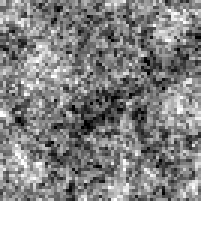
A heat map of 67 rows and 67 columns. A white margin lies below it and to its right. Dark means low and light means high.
There is no overall slope. No row or column stands out. The texture is blotchy. There are no regular stripes. The ninth with the lowest average is the centre. On average the colour sits 50% of the way up the scale.
